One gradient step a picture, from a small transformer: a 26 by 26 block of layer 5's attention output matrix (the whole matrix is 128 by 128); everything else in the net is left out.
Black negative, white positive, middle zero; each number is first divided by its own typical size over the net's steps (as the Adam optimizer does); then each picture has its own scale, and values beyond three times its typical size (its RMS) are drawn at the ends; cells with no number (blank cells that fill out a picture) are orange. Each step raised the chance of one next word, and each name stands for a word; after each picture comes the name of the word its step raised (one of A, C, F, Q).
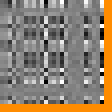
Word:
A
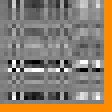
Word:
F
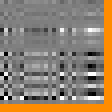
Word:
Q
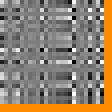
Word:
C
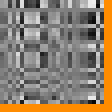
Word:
A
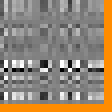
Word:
F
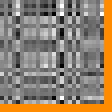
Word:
A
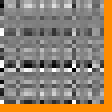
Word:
A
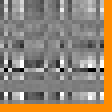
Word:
F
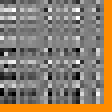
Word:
C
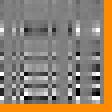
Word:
Q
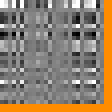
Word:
A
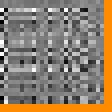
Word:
C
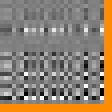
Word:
Q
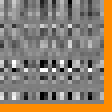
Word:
F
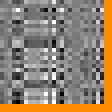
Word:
C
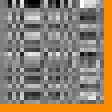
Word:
A
